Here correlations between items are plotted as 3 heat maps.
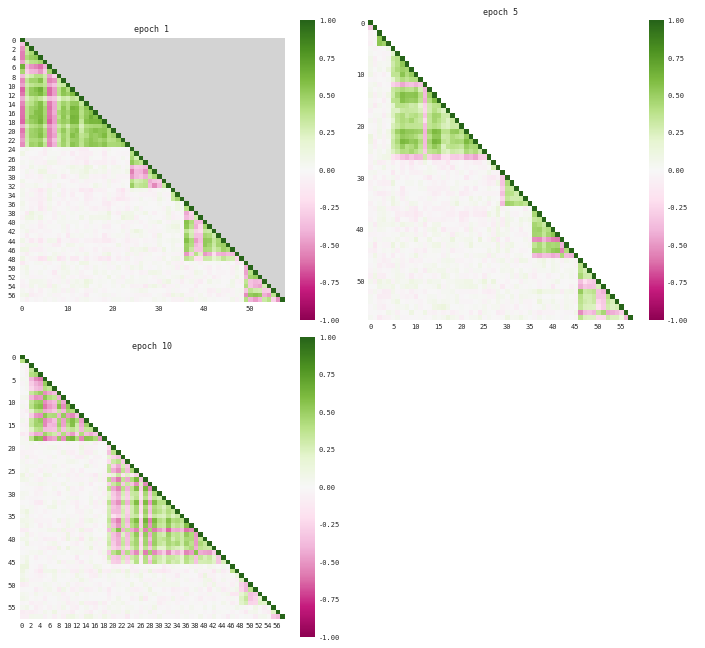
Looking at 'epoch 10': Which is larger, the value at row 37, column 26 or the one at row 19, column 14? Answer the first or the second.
the second
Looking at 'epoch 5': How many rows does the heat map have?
58
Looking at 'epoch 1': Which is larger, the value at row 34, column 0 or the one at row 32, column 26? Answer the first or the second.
the second
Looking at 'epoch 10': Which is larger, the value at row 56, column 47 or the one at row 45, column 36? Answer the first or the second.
the second
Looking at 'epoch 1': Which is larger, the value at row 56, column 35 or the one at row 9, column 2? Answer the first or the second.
the second
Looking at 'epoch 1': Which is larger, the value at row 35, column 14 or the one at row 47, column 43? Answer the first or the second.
the first
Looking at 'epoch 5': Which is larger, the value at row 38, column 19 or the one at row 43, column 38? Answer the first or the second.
the second
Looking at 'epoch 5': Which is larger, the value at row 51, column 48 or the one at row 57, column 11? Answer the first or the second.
the second
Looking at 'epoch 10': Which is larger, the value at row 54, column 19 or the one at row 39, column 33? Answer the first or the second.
the second
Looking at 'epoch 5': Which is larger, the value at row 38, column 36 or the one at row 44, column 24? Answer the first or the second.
the first
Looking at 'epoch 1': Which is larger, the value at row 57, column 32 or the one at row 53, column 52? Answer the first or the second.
the first
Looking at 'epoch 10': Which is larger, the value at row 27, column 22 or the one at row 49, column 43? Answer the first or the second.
the first
